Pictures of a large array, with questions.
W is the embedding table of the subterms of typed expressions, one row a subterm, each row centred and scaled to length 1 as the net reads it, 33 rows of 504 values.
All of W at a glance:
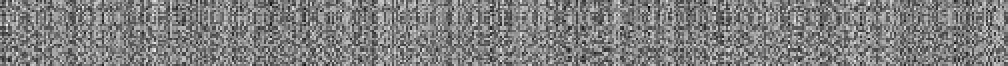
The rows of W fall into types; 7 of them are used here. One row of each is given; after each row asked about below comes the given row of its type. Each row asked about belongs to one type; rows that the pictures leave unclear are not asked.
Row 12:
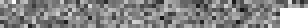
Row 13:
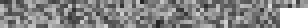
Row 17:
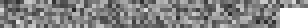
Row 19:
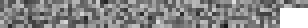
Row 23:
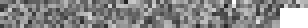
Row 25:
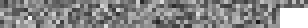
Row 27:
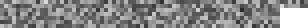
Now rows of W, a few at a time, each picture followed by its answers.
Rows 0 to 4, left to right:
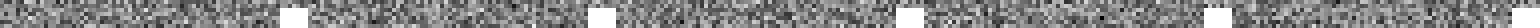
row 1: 13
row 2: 23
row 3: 13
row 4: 12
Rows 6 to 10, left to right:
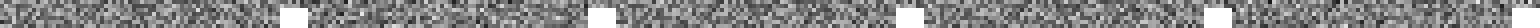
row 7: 19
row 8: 27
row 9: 27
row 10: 27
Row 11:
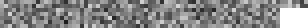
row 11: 17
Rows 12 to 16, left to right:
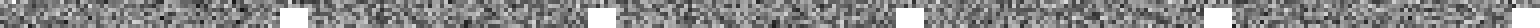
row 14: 13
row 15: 23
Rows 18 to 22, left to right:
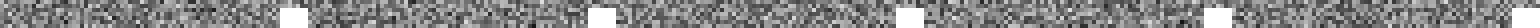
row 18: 17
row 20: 27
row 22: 17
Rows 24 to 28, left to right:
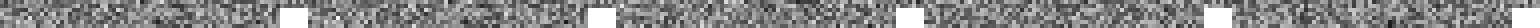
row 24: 25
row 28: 13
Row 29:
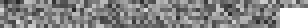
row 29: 17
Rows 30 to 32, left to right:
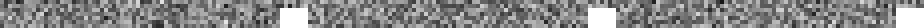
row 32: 19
